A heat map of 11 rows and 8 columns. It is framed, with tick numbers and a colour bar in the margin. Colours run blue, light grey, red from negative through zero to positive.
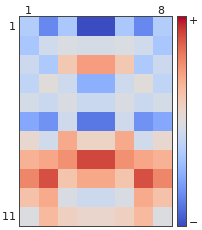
It is mirror symmetric from left to right. On average the colour sits 50% of the way up the scale. Stripes running across repeat 2 times from top to bottom. Values rise toward the bottom.
